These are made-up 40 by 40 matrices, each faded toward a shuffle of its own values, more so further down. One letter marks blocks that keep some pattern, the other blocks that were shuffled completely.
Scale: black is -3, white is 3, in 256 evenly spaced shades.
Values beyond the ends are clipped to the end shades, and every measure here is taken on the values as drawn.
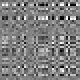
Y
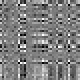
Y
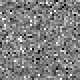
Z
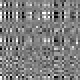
Y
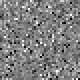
Z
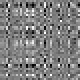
Y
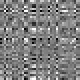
Y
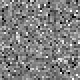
Z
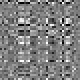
Y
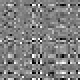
Y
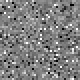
Z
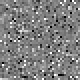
Z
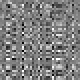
Y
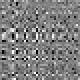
Y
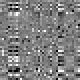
Y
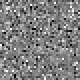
Z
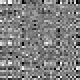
Y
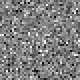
Z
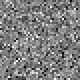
Z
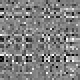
Y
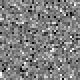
Z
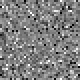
Z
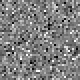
Z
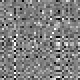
Y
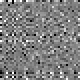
Y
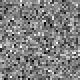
Z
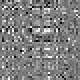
Y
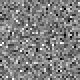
Z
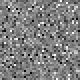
Z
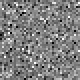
Z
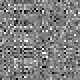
Y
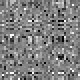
Y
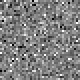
Z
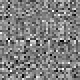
Y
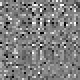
Y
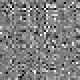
Y
